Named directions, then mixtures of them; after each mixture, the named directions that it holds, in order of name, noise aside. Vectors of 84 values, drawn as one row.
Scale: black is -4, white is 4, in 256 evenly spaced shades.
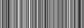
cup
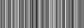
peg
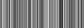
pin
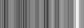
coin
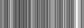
coin, pin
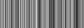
coin, peg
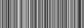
cup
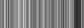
coin, cup, pin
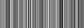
cup, pin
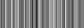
peg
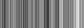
coin, pin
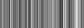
coin, pin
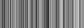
coin, peg, pin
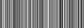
pin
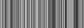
coin, peg, pin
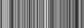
coin, cup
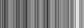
coin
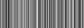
cup, peg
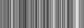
coin, peg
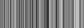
coin, peg, pin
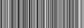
cup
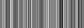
cup, pin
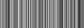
cup, pin
